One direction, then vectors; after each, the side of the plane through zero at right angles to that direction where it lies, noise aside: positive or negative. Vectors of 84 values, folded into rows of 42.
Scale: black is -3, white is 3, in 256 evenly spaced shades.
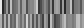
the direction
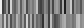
positive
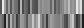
negative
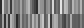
negative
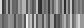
positive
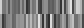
positive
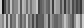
positive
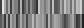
negative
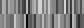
negative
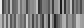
positive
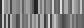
negative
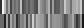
negative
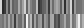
positive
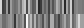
positive
